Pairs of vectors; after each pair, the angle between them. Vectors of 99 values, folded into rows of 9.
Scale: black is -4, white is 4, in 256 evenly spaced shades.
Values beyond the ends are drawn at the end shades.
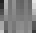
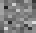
partly opposed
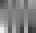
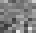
partly opposed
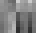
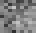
partly opposed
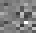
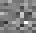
nearly parallel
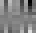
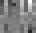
nearly opposite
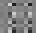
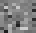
orthogonal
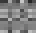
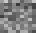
partly opposed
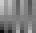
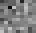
partly opposed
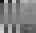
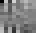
nearly parallel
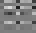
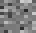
partly aligned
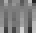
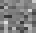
partly opposed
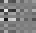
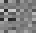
nearly opposite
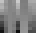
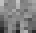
nearly parallel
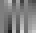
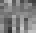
nearly parallel
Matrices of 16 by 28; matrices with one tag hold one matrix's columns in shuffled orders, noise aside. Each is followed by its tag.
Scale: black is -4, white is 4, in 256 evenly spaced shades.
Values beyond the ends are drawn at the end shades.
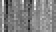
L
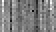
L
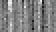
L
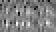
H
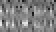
H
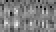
H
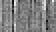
L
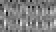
H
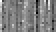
L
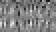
H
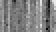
L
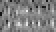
H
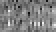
H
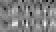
H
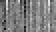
L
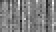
L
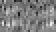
H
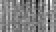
L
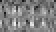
H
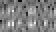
H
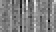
L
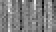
L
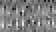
H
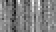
L
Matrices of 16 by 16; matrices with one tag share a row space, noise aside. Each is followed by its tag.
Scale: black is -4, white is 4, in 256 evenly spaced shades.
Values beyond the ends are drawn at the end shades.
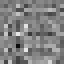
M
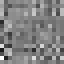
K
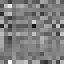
K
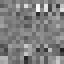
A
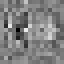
M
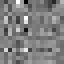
M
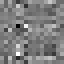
M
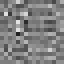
M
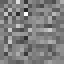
M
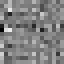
K
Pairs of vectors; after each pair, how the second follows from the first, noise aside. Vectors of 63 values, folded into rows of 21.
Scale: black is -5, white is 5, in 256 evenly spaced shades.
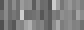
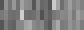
copied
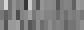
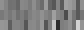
reversed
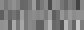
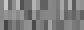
reversed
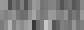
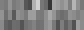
reversed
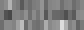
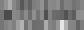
copied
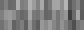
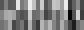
scaled up
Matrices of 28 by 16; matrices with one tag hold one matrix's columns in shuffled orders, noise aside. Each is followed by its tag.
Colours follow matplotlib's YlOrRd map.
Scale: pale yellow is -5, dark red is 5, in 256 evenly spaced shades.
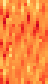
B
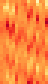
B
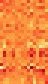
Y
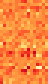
Y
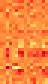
Y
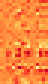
Y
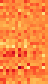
Y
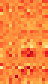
Y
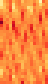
B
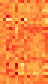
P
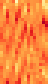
B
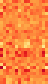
Y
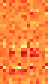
Y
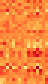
Y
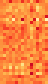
P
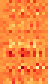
Y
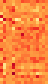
P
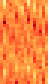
B
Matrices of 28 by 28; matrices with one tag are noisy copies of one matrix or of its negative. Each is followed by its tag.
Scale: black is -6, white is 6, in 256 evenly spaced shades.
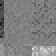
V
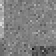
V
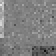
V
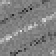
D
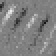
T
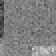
V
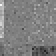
V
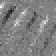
T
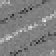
D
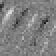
T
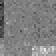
V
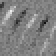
T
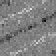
D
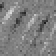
T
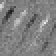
T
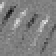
T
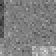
V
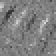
T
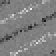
D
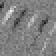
T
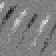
T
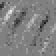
T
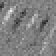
T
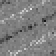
D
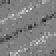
D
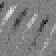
T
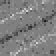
D
